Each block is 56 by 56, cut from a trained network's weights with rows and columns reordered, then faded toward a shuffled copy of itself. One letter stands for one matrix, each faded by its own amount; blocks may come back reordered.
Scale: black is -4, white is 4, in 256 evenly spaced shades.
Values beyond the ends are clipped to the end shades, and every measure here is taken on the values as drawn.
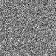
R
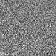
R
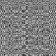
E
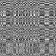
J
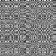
J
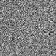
R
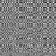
J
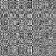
E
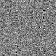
R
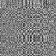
E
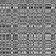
J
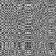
E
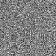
R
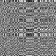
J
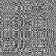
E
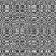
J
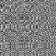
E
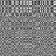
J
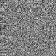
R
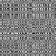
J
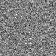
R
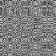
E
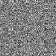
R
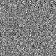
R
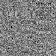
R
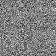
R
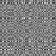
J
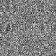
R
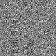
R
